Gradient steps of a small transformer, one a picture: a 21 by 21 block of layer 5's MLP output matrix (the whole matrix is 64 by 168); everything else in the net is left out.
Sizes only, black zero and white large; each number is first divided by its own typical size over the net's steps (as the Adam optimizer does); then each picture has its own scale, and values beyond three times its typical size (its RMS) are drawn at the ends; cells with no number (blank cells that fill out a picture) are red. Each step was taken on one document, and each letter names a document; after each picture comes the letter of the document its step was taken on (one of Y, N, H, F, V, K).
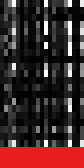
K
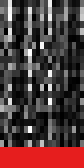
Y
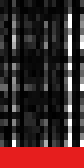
K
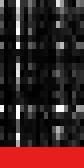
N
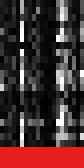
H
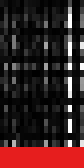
K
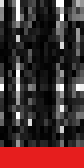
N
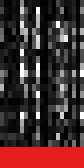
H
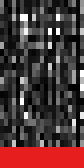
H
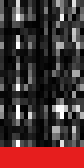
N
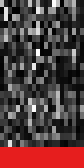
Y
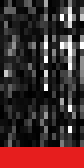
K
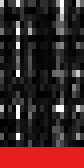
N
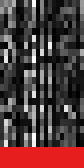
Y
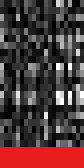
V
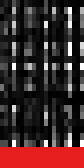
K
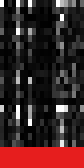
N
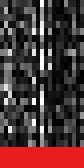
Y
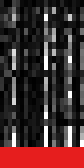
K
